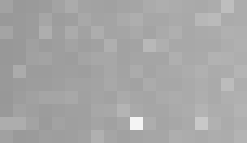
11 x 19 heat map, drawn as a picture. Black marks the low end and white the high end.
Slope: up to the right. Stripes: none. Histogram: skewed, a long tail of high values. Grain: fine. Roughest part: bottom middle.
